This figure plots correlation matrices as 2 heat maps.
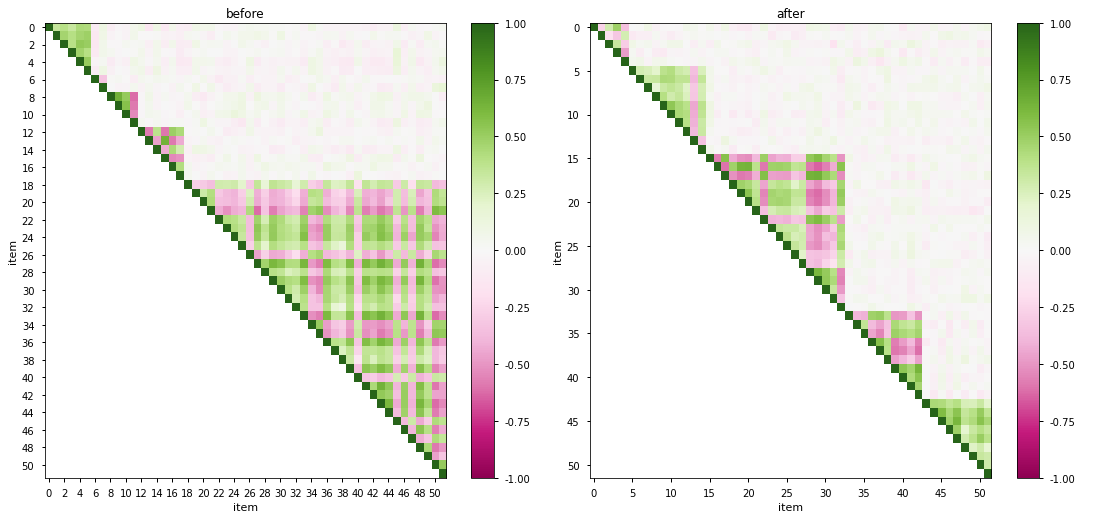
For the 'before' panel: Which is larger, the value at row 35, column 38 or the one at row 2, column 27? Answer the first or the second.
the second
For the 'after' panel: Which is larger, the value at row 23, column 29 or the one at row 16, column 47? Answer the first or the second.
the second
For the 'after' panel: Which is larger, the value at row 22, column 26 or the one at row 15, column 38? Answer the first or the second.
the second
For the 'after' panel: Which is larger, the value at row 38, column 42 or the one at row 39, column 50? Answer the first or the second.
the second
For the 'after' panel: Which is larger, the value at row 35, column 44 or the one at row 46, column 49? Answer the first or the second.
the second
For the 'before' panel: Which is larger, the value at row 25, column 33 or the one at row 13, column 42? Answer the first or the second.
the first
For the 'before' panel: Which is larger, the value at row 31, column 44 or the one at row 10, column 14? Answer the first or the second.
the first
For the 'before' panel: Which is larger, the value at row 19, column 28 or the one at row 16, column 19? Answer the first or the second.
the second
